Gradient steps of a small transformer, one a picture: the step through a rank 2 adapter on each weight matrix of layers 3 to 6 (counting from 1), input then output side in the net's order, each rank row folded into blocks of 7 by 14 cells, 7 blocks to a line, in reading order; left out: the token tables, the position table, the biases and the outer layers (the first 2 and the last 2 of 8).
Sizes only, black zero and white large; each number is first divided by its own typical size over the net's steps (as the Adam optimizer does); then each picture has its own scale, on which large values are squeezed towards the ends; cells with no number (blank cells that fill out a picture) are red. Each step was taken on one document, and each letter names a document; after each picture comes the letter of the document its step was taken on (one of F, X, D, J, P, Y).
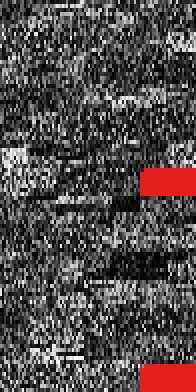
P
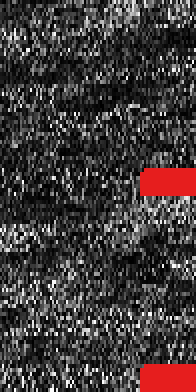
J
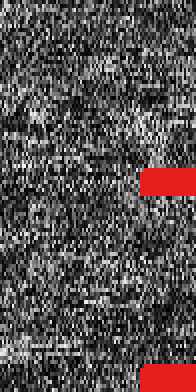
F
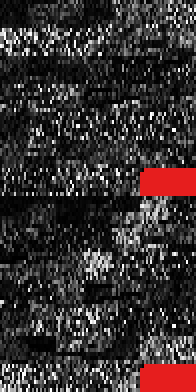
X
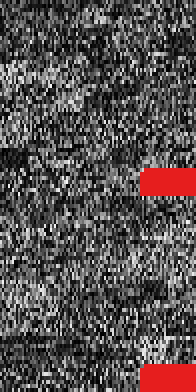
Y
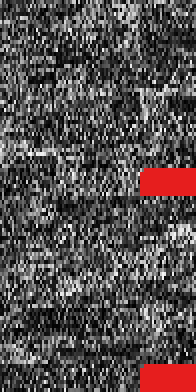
Y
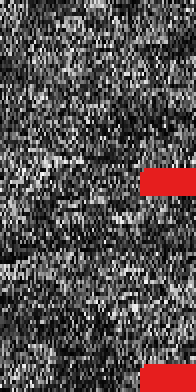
F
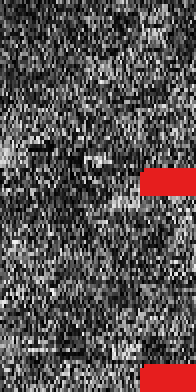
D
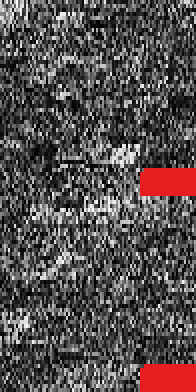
D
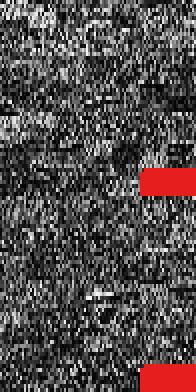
Y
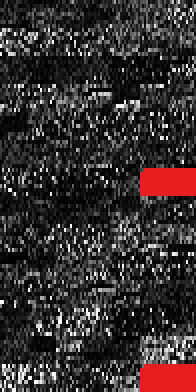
X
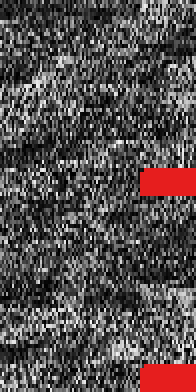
P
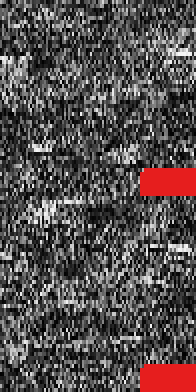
F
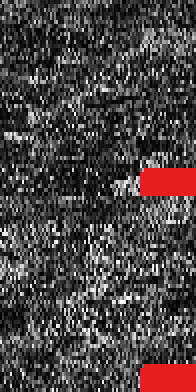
J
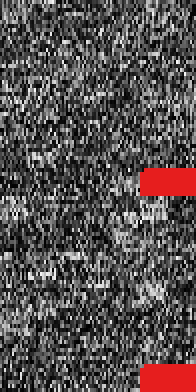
Y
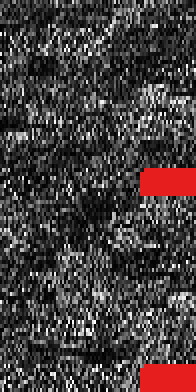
J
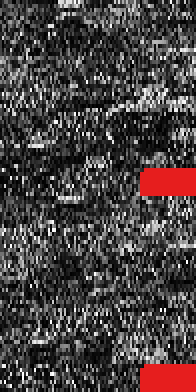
J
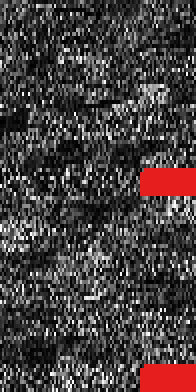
J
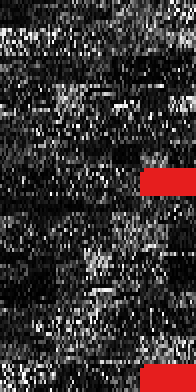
X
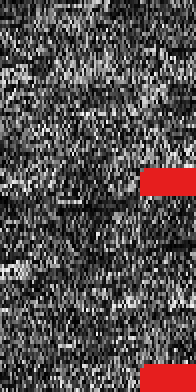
F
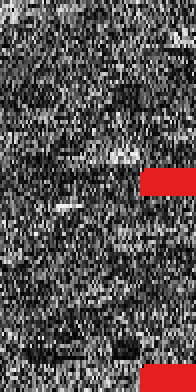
D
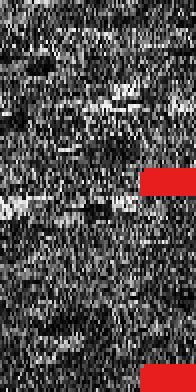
F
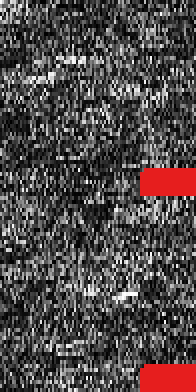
F
